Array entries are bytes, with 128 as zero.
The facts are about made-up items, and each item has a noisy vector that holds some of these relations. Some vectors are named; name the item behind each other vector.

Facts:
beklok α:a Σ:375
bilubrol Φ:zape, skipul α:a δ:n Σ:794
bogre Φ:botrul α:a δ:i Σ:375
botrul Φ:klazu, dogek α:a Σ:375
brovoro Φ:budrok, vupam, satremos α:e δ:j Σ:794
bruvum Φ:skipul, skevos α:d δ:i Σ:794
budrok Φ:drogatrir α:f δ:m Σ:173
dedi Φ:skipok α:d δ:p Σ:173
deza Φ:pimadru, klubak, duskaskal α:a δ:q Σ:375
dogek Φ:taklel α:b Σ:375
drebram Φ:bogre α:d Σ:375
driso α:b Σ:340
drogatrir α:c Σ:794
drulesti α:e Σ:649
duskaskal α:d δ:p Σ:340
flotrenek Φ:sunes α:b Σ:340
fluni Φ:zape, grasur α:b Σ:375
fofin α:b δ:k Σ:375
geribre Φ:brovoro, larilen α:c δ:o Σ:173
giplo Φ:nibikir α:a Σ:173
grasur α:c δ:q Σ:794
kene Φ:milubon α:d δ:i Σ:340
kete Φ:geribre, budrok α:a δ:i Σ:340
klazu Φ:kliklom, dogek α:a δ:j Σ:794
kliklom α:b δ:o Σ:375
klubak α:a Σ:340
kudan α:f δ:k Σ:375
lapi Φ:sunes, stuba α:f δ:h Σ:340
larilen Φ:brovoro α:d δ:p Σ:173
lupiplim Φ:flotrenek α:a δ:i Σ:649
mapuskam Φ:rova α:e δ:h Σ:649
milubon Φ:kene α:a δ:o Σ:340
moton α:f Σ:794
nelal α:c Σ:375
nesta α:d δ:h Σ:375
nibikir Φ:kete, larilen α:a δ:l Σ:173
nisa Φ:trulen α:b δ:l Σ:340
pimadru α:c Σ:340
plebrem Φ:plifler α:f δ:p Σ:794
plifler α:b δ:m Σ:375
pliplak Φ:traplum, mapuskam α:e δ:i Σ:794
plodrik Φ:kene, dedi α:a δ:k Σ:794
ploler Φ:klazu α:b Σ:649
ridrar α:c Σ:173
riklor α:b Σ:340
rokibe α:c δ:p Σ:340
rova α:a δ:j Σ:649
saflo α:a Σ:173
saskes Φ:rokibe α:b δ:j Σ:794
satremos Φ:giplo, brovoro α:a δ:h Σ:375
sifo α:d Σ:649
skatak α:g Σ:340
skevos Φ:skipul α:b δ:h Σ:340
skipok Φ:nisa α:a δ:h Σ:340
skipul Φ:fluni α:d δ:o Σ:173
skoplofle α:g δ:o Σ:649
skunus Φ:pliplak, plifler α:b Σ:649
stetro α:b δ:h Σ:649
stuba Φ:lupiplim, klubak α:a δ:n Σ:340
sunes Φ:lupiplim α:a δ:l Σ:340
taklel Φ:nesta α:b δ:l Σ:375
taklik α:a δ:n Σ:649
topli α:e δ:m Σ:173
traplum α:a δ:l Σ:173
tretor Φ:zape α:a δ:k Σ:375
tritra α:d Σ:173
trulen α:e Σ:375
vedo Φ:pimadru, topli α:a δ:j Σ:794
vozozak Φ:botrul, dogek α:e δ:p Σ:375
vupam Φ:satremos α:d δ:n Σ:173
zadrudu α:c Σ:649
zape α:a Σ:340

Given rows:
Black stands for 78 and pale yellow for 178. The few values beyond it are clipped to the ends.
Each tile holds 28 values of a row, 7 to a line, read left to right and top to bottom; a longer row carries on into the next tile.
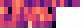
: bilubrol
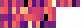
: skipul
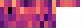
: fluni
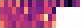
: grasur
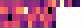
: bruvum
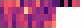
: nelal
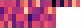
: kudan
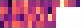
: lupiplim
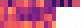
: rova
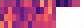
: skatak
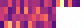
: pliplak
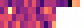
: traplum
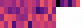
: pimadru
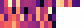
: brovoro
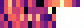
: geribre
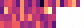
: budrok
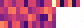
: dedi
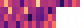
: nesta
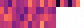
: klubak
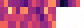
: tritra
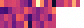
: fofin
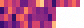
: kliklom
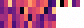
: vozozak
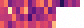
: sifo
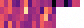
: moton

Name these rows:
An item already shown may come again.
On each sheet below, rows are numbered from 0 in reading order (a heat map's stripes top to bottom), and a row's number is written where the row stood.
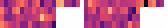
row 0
plodrik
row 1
drebram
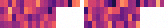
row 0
beklok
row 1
plifler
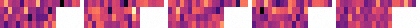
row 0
nesta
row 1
giplo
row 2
beklok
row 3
fluni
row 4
skunus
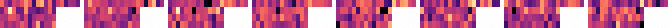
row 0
skoplofle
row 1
drebram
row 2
nibikir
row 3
giplo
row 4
bogre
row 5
kene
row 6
fluni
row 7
bilubrol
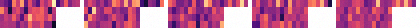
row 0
stuba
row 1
duskaskal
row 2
stetro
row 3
mapuskam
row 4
skunus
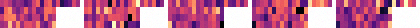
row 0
topli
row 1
skipul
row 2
plebrem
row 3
bogre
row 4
dogek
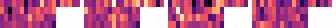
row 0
flotrenek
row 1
milubon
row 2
vupam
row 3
saskes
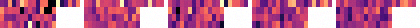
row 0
klazu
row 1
tretor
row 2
skevos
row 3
stetro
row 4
taklel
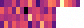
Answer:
kete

